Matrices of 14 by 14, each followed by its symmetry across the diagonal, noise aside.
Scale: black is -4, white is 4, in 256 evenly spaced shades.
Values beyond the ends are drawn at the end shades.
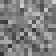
antisymmetric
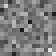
symmetric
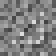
symmetric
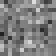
antisymmetric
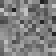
neither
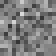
symmetric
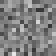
neither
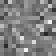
neither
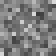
symmetric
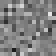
antisymmetric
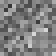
symmetric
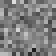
neither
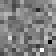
antisymmetric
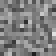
antisymmetric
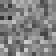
neither
